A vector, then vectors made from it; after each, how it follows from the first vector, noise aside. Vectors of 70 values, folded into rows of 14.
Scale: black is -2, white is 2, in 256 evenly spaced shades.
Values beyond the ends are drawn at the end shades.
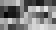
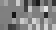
partly zeroed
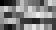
wrapped around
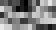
wrapped around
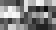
negated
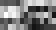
negated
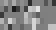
partly zeroed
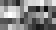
negated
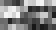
negated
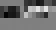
partly zeroed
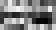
wrapped around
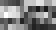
negated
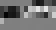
partly zeroed
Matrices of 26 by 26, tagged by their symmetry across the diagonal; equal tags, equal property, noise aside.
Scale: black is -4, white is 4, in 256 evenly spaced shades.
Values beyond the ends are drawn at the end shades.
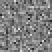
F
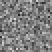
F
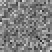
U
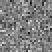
F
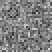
U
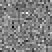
F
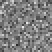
U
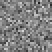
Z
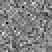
U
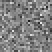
Z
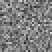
Z
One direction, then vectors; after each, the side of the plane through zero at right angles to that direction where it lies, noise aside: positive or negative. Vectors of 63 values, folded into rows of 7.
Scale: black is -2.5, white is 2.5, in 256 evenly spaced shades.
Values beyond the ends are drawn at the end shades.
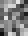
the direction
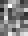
positive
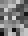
positive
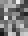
positive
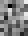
negative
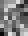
positive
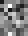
positive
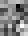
positive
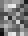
positive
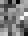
negative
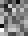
negative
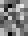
negative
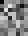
positive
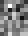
positive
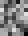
negative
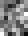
negative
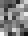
negative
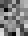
negative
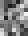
negative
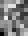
positive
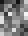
negative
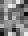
positive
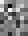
negative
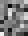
negative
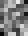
positive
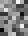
positive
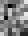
negative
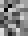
negative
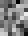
negative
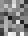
positive
